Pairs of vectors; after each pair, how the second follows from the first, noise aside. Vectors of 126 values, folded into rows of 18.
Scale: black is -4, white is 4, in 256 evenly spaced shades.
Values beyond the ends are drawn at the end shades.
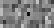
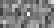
negated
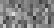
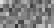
shuffled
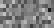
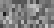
shuffled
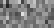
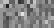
sign-scrambled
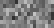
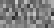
sign-scrambled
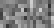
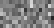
sign-scrambled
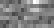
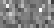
shuffled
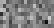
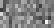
sign-scrambled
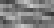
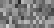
shuffled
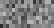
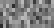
sign-scrambled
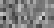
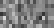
negated
